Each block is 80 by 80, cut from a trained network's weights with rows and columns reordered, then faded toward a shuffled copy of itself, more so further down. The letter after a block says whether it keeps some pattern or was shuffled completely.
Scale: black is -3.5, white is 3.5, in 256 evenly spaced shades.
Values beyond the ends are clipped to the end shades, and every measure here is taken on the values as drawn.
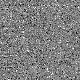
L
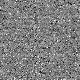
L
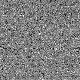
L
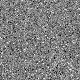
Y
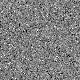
Y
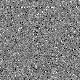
L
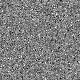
Y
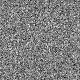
Y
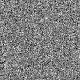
L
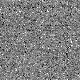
L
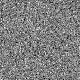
L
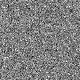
L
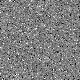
Y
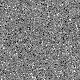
Y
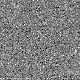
L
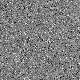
Y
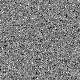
Y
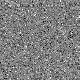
L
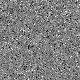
Y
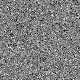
Y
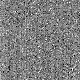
L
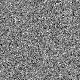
Y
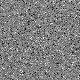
Y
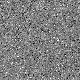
Y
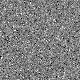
Y
